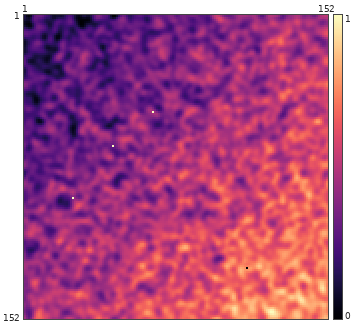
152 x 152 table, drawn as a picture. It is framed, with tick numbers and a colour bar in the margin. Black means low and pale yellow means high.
The ninth with the lowest average is the top left. There are no regular stripes. The field climbs toward the bottom right. The ninth with the highest average is the bottom right. Four lone cells stand out: three far higher and one far lower than their neighbours.
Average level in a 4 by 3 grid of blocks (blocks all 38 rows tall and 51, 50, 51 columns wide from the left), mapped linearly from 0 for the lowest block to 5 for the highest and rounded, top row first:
0 1 2
1 2 3
2 3 4
2 4 5
